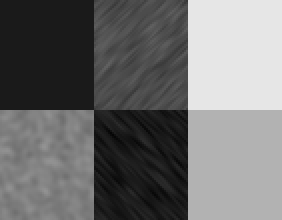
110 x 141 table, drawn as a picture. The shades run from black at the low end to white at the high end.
The table splits into 2 rows of 3 panels. Panel 1,1: very low, flat. Panel 1,2: low, slanting up to the right, faint in contrast. Panel 1,3: very high, flat. Panel 2,1: middling, blotchy, faint in contrast. Panel 2,2: very low, slanting down to the right, faint in contrast. Panel 2,3: high, flat.
